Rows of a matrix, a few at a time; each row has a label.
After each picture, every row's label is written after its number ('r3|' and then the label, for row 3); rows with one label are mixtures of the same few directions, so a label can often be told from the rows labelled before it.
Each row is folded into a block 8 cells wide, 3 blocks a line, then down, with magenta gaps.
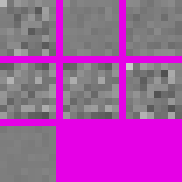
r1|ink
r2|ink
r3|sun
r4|sun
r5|sun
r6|ink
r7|ink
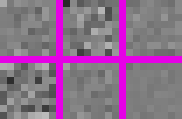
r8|ink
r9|ink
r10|sun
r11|sun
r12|ink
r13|ink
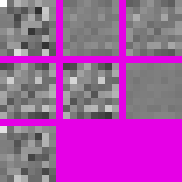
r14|ink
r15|sun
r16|sun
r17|sun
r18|sun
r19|sun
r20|ink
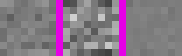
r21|sun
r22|sun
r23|ink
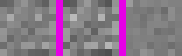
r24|sun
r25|sun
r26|ink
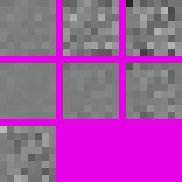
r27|sun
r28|sun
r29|ink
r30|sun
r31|ink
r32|ink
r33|ink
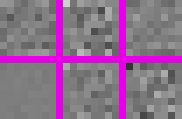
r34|sun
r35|ink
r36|sun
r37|ink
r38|ink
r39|ink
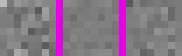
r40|ink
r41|sun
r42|ink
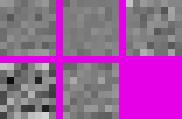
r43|sun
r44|ink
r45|ink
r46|sun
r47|sun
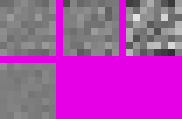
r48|sun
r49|ink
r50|sun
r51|ink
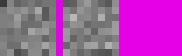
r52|ink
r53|sun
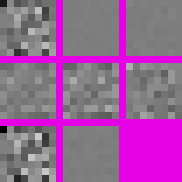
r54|ink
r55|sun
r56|ink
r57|sun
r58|sun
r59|ink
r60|ink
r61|sun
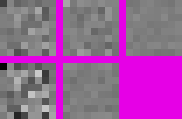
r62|ink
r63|ink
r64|sun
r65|ink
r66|sun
